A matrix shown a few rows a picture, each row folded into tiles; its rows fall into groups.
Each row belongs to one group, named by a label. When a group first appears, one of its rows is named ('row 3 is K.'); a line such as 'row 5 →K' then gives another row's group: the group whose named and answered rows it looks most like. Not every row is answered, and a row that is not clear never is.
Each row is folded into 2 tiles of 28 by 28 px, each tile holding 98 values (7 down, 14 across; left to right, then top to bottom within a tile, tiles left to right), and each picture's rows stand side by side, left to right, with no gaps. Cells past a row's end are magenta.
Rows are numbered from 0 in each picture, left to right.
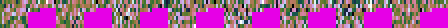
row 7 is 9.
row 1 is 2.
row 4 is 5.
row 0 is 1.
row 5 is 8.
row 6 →8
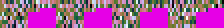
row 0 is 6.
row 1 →6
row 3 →1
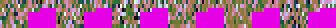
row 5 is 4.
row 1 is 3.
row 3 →9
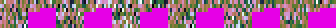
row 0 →8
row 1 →4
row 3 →8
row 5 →2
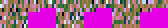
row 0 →8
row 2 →9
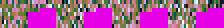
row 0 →3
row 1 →2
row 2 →9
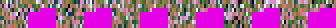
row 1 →8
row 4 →4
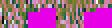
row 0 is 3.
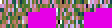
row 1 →3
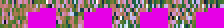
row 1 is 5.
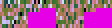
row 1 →9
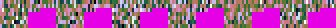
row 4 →2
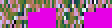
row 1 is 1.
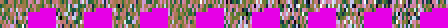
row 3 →3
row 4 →3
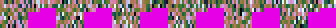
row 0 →6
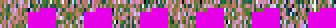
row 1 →9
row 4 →3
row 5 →8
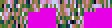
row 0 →4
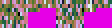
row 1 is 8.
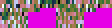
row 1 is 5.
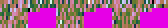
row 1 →3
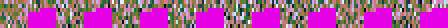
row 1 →5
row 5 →2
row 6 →9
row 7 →4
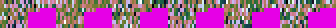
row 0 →6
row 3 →8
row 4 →3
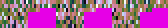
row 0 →6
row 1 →4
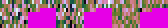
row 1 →4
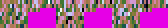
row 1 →1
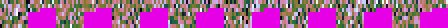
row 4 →3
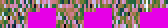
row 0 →6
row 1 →6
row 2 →8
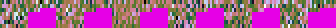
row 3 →6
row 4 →4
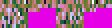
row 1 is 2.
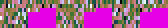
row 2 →9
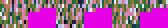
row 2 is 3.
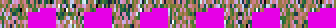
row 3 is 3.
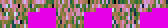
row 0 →5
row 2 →3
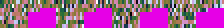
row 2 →6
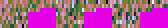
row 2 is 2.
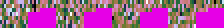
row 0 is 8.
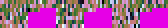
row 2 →8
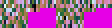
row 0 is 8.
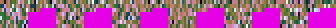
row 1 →2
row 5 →9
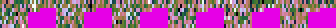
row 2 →2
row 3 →8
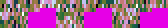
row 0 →4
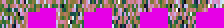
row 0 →6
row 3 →4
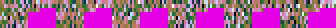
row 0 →6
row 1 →4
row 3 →6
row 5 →4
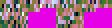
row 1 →5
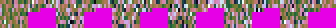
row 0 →3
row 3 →4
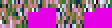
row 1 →1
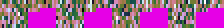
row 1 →8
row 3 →2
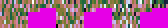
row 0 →3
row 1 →9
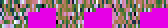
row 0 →5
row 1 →5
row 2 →5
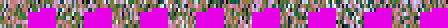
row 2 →3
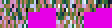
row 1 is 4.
